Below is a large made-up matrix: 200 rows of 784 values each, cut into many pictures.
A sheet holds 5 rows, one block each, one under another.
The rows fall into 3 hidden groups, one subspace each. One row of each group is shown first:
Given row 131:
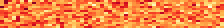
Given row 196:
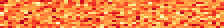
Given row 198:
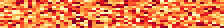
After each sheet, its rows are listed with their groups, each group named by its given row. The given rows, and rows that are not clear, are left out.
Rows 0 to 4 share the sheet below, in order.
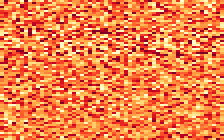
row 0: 131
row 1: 198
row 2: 131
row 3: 198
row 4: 131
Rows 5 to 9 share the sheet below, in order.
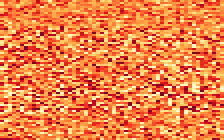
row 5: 196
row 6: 196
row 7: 196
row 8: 131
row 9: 196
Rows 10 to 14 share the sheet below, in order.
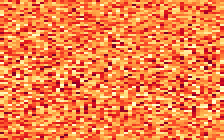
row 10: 198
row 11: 196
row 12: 131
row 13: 131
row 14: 131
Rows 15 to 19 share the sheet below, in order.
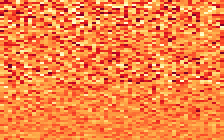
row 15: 198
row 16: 196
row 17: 131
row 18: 131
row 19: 131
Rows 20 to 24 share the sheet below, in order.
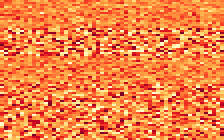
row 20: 198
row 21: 196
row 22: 196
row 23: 196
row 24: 196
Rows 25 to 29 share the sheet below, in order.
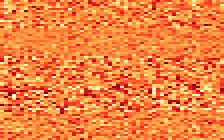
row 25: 131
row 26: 198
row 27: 131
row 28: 131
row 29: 198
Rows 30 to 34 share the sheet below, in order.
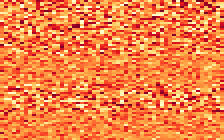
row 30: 131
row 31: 198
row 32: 198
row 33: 196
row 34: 131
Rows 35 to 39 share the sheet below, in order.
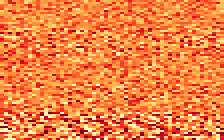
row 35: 196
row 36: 196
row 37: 131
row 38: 198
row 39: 196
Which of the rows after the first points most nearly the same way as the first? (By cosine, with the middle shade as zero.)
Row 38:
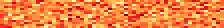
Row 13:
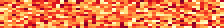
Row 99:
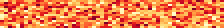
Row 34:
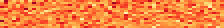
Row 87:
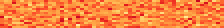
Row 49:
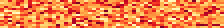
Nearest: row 87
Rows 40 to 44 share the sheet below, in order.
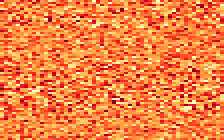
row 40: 196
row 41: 196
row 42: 198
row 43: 196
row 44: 131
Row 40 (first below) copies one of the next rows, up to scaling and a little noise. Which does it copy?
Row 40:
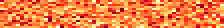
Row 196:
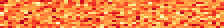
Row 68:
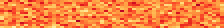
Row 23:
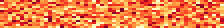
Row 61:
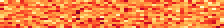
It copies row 23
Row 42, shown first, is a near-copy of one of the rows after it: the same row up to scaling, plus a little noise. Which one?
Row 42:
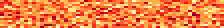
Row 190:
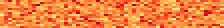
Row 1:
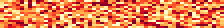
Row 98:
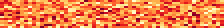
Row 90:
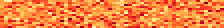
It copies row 98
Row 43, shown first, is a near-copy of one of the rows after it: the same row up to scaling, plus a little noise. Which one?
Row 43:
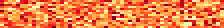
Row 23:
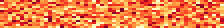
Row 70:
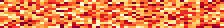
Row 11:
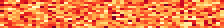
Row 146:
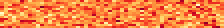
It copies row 11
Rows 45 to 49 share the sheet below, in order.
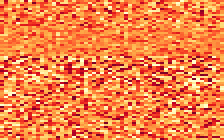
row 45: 131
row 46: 131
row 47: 196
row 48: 131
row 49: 198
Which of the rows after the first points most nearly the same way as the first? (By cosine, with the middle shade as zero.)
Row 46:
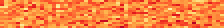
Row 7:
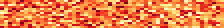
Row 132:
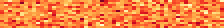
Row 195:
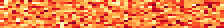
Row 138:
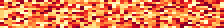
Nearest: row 195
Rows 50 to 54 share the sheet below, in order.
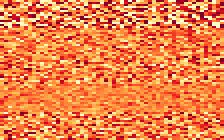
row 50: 196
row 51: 196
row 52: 131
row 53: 196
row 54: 196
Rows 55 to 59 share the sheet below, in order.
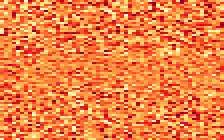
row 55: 131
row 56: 131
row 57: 196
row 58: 198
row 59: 131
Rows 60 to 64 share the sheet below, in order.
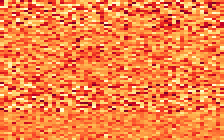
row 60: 131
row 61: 196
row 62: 131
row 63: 196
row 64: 131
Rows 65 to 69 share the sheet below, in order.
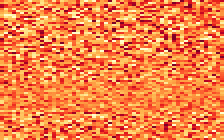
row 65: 196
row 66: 196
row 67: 198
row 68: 196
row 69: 198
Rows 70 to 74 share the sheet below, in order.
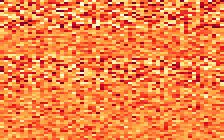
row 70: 196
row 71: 196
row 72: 198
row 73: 198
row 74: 198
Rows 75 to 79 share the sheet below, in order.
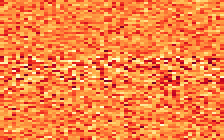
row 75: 131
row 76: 131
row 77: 131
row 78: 196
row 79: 198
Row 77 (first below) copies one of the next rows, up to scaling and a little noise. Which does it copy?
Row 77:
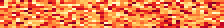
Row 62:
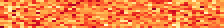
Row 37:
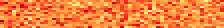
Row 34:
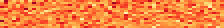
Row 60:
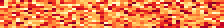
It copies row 60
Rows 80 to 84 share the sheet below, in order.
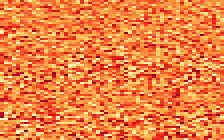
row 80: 196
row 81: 131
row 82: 198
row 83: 196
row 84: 131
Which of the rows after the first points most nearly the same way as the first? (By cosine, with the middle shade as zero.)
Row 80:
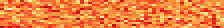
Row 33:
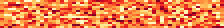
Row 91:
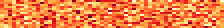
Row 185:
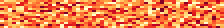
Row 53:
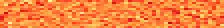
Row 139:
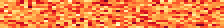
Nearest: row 33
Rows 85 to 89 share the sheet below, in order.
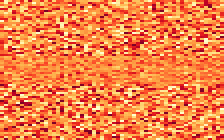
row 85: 131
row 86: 198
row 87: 198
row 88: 196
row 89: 196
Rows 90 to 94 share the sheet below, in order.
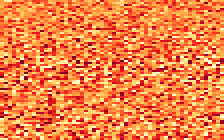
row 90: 198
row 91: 198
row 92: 131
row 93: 196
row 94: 131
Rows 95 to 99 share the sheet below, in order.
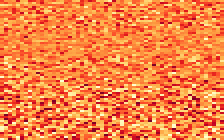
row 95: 196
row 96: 131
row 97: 131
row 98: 198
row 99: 131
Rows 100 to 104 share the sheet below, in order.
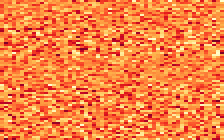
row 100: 198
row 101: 196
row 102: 198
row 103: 196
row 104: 196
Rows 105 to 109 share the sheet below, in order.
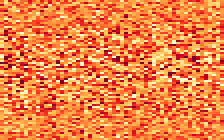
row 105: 196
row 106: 131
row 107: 131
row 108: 198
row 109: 198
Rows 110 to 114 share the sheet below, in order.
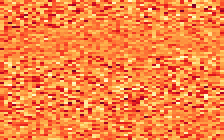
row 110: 196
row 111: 131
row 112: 131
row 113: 198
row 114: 196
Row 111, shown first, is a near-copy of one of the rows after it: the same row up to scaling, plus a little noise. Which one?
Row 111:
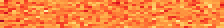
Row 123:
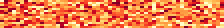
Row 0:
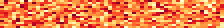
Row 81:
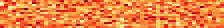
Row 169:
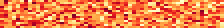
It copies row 123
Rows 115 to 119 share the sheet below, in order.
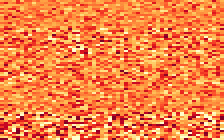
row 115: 196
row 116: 198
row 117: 196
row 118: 198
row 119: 131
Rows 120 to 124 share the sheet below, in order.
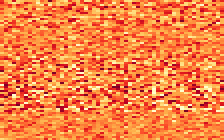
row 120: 196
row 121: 198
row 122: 198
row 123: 131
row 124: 198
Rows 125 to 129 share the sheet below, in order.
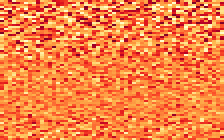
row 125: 196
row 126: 131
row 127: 196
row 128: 131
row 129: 196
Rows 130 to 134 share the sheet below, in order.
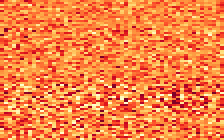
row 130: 196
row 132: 198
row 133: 196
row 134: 198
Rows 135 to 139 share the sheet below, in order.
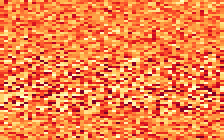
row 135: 131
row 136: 131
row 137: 196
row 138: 131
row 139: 198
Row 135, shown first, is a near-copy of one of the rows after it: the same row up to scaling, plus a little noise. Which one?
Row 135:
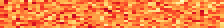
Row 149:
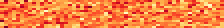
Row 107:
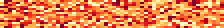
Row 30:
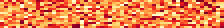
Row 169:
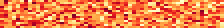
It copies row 169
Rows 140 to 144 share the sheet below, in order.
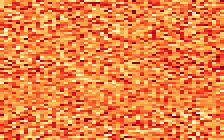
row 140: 198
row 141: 131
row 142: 196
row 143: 198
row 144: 131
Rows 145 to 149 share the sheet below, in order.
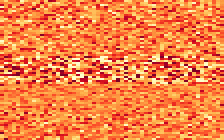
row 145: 196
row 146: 196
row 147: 198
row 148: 196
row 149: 131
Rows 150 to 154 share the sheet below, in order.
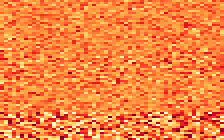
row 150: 196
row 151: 131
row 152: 196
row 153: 196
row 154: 196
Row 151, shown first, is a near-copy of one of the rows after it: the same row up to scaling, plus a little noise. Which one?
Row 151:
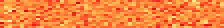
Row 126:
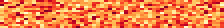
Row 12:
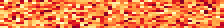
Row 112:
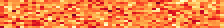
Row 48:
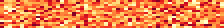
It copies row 48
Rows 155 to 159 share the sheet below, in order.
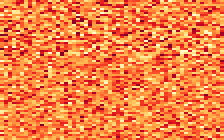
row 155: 198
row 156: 131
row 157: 196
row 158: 198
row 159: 196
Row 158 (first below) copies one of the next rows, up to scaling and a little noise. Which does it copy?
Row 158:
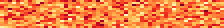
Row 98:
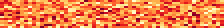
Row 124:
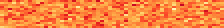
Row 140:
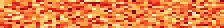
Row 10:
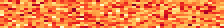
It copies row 124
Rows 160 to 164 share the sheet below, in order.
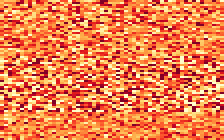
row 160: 198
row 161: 198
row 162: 196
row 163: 196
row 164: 131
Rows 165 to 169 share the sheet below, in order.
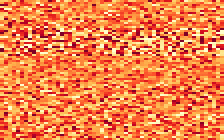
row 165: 196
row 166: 131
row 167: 131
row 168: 196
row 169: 131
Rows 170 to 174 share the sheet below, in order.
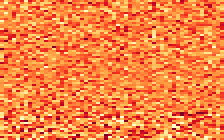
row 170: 131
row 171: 131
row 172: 131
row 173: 198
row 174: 131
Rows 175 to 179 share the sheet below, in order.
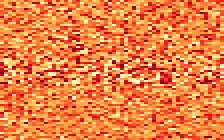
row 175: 196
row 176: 198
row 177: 131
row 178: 131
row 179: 131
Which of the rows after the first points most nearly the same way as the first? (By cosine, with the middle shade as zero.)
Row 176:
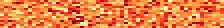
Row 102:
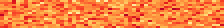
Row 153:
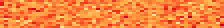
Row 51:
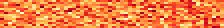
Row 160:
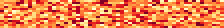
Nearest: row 160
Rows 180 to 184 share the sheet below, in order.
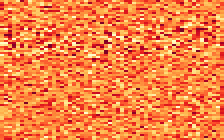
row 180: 196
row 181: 131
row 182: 198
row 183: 196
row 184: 198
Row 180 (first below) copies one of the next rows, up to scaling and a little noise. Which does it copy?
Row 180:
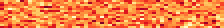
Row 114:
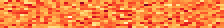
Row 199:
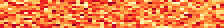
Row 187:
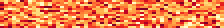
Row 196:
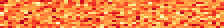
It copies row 187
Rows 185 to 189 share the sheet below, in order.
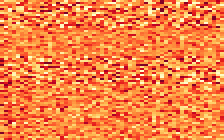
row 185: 131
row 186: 196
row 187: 196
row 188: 131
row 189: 131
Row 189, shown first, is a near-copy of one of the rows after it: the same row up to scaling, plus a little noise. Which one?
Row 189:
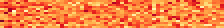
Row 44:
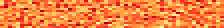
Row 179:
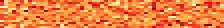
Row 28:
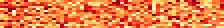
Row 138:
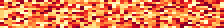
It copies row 28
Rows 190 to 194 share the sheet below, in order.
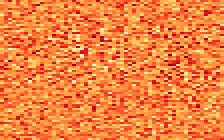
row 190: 198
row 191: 198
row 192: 196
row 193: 198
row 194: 196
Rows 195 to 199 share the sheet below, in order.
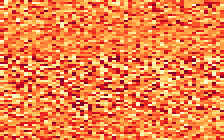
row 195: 131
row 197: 131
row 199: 196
